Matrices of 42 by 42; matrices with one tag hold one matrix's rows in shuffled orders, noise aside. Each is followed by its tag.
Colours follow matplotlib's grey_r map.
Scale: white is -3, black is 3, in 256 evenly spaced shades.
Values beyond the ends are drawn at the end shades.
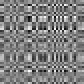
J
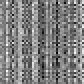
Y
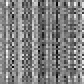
Y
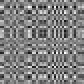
J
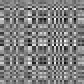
J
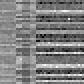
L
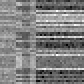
L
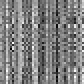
Y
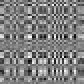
J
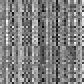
Y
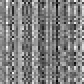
Y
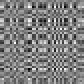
J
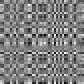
J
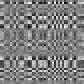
J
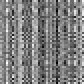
Y
